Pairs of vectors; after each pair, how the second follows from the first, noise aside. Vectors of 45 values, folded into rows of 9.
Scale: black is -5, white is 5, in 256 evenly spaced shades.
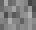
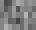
shuffled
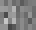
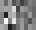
scaled up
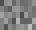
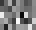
scaled up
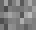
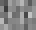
sign-scrambled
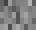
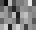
scaled up
